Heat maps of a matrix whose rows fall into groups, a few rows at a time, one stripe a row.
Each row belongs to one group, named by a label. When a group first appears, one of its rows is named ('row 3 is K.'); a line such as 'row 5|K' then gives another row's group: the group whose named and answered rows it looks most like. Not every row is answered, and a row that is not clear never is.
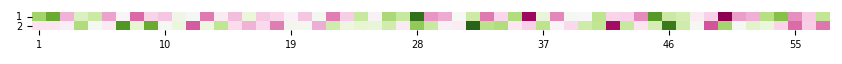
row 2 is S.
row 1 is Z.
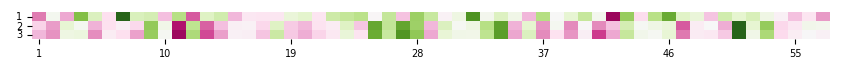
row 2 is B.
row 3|B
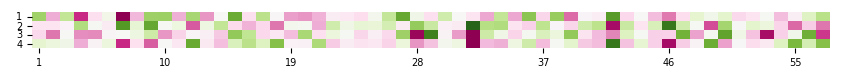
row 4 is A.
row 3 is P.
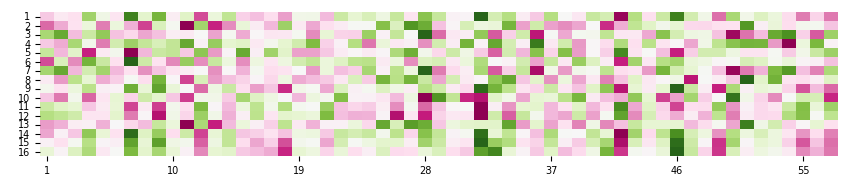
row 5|A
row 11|A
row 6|S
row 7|Z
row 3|Z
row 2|B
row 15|S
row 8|B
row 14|S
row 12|A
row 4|P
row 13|B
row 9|S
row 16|S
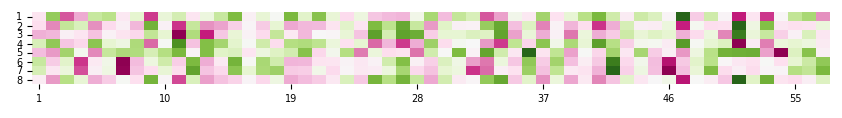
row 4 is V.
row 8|B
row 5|P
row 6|A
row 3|B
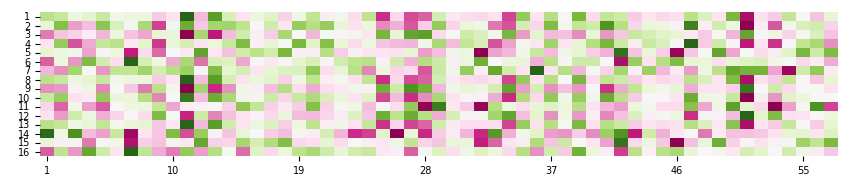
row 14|A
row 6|S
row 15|A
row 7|P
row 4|V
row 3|B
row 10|V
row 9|B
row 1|V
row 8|V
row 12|B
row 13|V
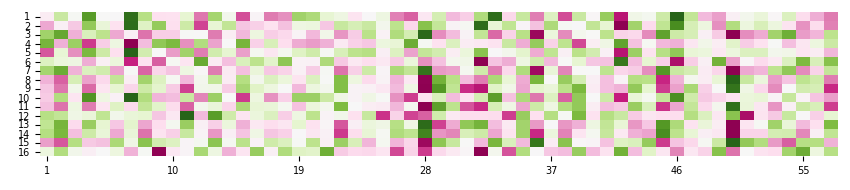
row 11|P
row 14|Z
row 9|P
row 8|P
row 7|Z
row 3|Z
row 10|S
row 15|P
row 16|A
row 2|S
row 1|S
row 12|V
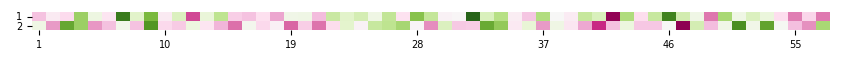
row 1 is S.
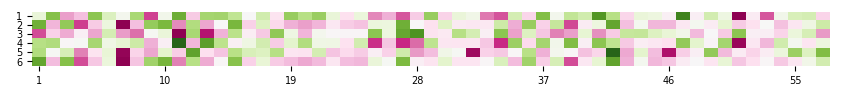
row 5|A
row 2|A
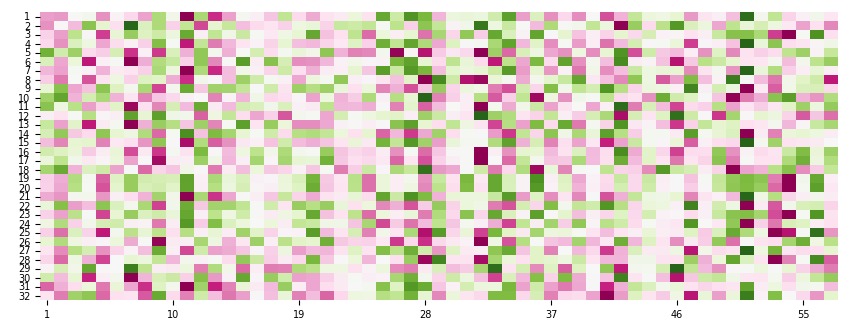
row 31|B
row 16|A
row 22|V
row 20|P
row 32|B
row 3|P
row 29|S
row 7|B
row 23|P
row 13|A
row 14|V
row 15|B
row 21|B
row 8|P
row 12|S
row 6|A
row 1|B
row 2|S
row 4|B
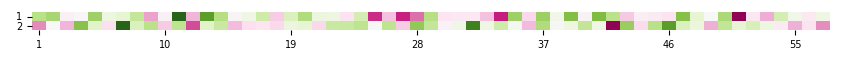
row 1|V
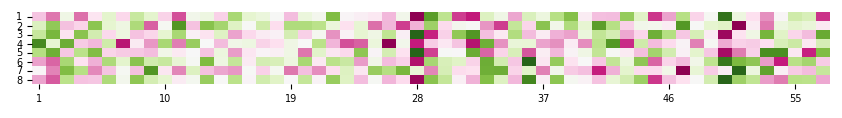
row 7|B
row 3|Z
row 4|A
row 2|V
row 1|P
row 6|P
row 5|Z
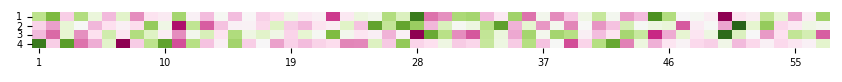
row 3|P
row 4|A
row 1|Z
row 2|B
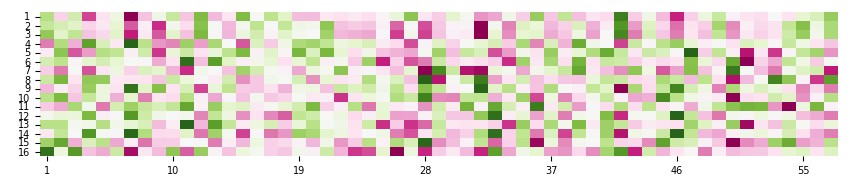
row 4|S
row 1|A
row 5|V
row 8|Z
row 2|A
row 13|V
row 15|Z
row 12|S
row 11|P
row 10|Z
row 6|V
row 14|S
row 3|A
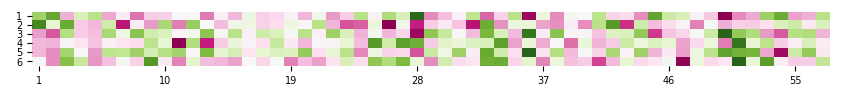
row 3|P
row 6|B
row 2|A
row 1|Z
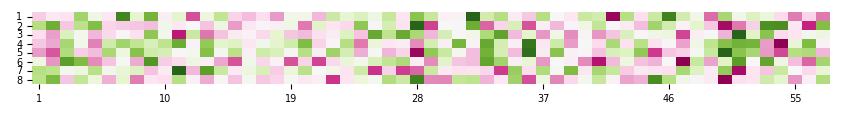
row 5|P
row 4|P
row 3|B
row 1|S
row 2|Z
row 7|V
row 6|B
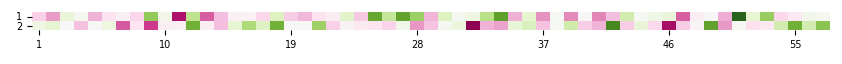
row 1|B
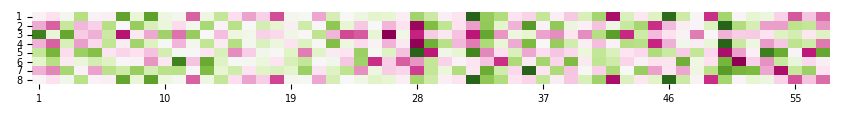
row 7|P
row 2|P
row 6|V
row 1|S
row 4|P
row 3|A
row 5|Z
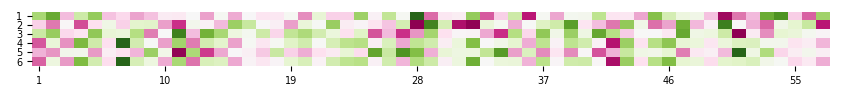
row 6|S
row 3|V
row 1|Z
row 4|S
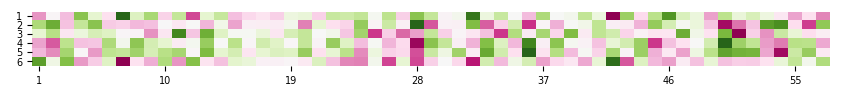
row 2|Z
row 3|V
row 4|P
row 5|P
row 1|S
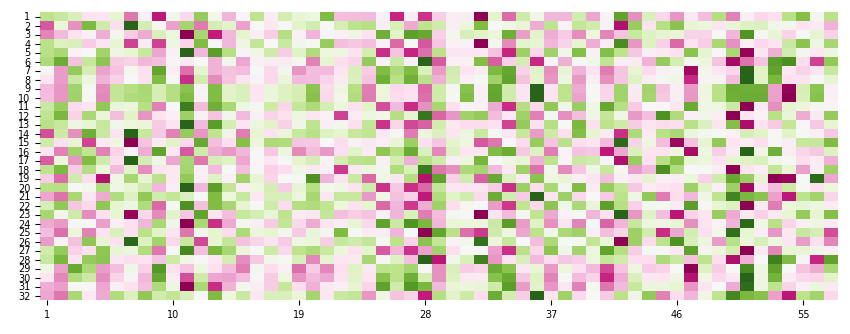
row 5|V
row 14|S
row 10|P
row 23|A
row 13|V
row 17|S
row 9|P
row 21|P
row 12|Z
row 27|V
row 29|B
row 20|V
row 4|A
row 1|A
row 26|S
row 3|B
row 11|V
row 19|P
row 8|B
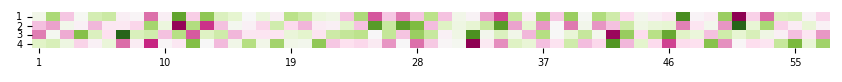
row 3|S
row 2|B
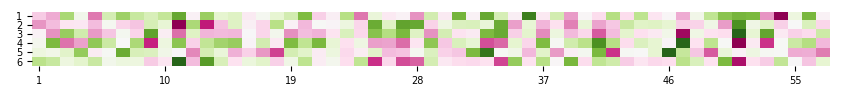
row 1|P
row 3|B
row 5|S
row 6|V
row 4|V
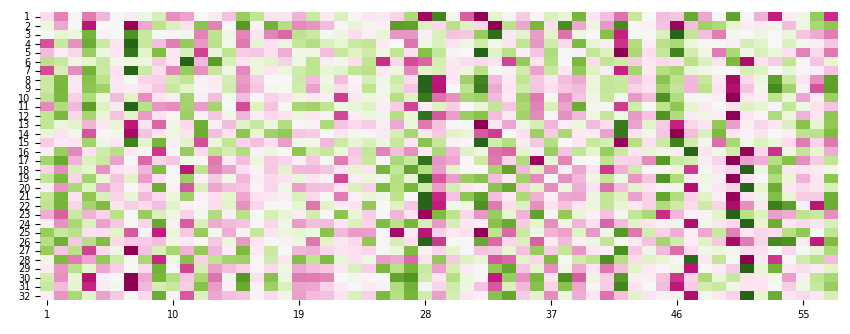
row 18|B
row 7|S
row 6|V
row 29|B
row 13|A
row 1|P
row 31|A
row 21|Z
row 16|V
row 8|Z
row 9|Z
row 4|S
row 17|Z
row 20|B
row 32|B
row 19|Z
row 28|V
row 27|A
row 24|B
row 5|S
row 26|Z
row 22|Z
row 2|A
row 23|P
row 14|A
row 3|S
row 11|S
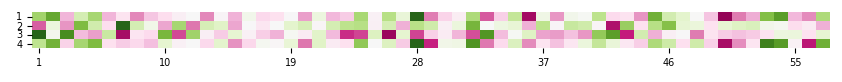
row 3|A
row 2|S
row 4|Z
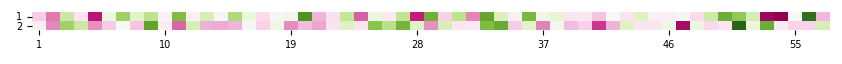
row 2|B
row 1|P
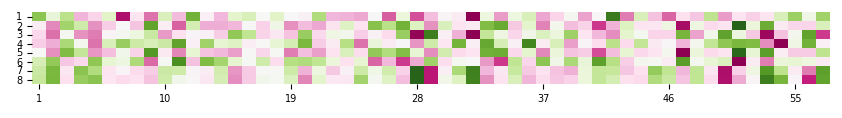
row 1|A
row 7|Z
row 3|P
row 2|B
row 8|Z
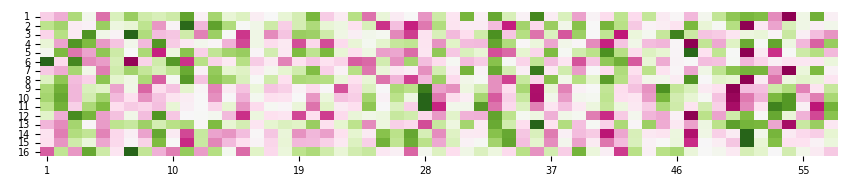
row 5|V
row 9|Z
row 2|V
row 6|A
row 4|B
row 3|S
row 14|B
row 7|P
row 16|S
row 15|B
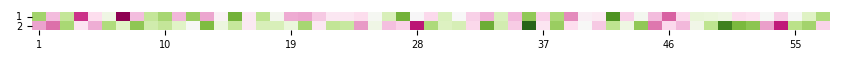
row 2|P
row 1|A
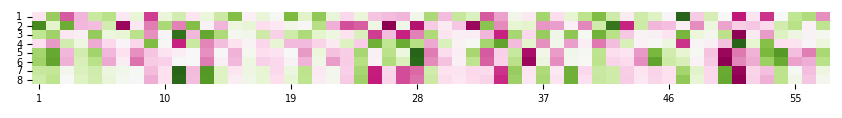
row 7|V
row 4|B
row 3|V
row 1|V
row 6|Z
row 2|A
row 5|Z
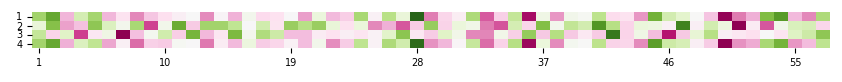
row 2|V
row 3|A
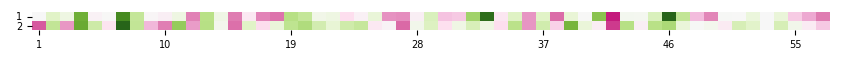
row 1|S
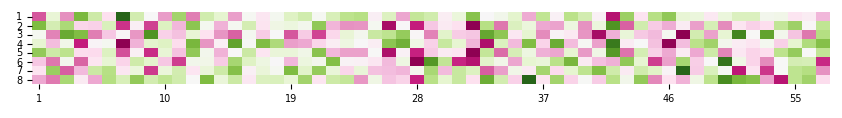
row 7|V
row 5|A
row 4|A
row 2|A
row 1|S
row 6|P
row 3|B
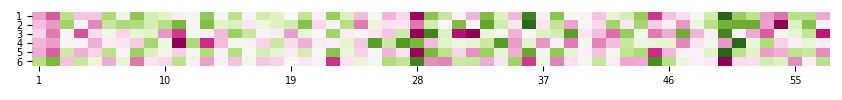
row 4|B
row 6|Z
